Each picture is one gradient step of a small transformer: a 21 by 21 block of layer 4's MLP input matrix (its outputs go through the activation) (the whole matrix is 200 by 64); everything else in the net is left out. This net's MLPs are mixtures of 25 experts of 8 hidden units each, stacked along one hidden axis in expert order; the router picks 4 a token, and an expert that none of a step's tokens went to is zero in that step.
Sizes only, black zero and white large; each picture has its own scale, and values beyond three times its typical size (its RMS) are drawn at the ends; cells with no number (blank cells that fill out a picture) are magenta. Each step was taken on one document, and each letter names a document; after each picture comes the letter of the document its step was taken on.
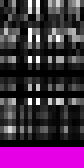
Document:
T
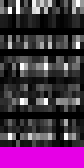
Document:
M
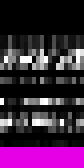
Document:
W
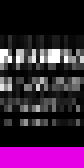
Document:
W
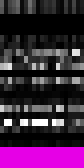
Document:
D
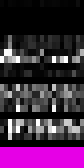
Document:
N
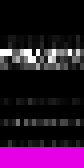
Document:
W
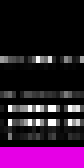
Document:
N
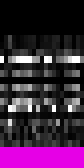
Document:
N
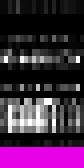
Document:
D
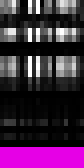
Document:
T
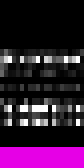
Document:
W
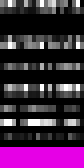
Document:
M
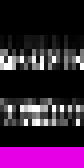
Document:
W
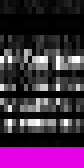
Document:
D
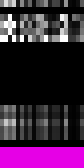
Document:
T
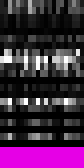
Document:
M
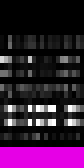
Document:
N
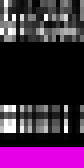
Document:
T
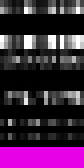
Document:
N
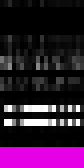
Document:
D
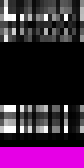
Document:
T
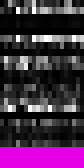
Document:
M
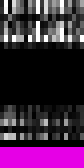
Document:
T
